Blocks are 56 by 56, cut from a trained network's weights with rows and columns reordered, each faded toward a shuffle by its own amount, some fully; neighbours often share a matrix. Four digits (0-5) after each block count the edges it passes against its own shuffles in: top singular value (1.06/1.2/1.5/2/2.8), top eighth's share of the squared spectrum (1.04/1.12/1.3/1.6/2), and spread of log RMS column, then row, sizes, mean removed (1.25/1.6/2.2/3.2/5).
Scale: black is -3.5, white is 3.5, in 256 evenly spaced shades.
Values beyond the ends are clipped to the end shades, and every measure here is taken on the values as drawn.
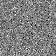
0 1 0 0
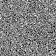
1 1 0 0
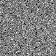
1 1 0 0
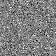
0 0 0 0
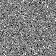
0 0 0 0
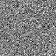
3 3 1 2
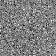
2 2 0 0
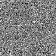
2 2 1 1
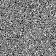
0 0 0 0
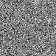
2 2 0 1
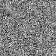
2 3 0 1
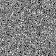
2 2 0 0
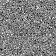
0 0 0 0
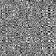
4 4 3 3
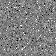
1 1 0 0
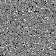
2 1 0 1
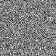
3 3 1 2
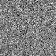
2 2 0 1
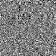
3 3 1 2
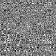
3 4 2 2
